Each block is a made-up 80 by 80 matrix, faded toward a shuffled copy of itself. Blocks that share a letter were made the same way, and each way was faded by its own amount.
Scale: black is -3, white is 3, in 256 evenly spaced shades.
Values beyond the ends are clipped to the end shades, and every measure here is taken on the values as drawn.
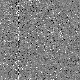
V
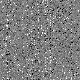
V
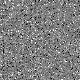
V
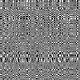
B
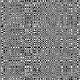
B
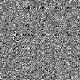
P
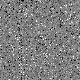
V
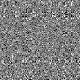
P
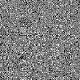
P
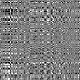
B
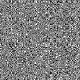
P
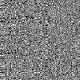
P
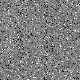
V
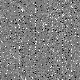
V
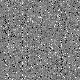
V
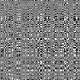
B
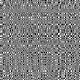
B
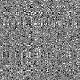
P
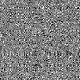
P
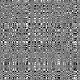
B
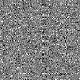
P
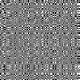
B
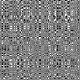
B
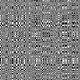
B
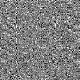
P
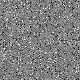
V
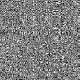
P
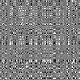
B
